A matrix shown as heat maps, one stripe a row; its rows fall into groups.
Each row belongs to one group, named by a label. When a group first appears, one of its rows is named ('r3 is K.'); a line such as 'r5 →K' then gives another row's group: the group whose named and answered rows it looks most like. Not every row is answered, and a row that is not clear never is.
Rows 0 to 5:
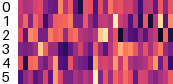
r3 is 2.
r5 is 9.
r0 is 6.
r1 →6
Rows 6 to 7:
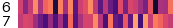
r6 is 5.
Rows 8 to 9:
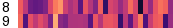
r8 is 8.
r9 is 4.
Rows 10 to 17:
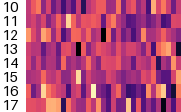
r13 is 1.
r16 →4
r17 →5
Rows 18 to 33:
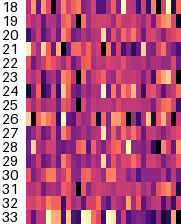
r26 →4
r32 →5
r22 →2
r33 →2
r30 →2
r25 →1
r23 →1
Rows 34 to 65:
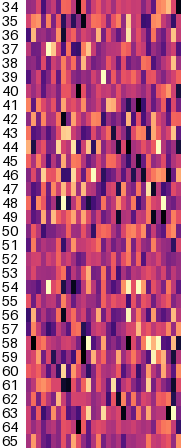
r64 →1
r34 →1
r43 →8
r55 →4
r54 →2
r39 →9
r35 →5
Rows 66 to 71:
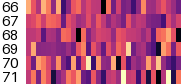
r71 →6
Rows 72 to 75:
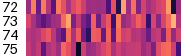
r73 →8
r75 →1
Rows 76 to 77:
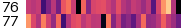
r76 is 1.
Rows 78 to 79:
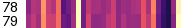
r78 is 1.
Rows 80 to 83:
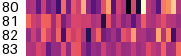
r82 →6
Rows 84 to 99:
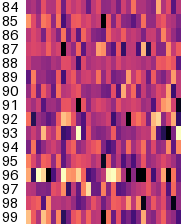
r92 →8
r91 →1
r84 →6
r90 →6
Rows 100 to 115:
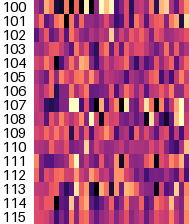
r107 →8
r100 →5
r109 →5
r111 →8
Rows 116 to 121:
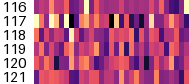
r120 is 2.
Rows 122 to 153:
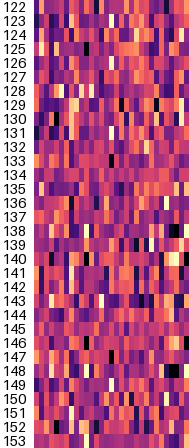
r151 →4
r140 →1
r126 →9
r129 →8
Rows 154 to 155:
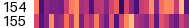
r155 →2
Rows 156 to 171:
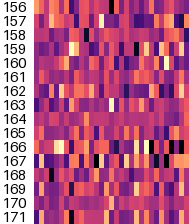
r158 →1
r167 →8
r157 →4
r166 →5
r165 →8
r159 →8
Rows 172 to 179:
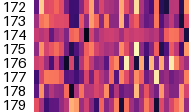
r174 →1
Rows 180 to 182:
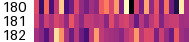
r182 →2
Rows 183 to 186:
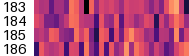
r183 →1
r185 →6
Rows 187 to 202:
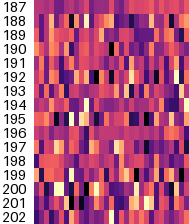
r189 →4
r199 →4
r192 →6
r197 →2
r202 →9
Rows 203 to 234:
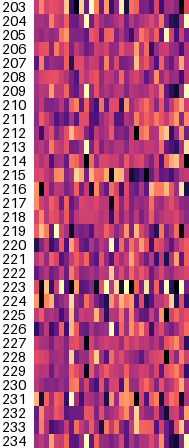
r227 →1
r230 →8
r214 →1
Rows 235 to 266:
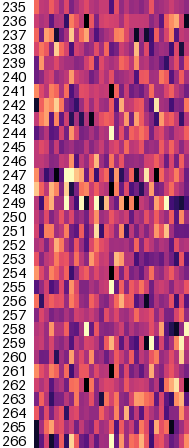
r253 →2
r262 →1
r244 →9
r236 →1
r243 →5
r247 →8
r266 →9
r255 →9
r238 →5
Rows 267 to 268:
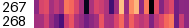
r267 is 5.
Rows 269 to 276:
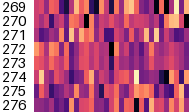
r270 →1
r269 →6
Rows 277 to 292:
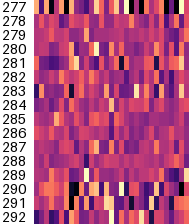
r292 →9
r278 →6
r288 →1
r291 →5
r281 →8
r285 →2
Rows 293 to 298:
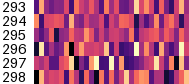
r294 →4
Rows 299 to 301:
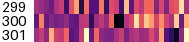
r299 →8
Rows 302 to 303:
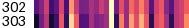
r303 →9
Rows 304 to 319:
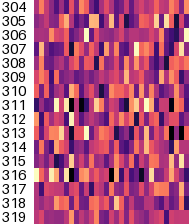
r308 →8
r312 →4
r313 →5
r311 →2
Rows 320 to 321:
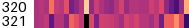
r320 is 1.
